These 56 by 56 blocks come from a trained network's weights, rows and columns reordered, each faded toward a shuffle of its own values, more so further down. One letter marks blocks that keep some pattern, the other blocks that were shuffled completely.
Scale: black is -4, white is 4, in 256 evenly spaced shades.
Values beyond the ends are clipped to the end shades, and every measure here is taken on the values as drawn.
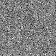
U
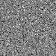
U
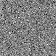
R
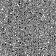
U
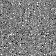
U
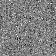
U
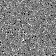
R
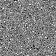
R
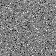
R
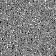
R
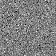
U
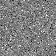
R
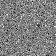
R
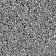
R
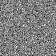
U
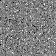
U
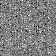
U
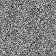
R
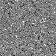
R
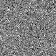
U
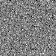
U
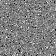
R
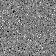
R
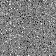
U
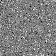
R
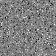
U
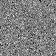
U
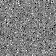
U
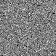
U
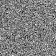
U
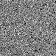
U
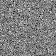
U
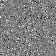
R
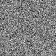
U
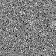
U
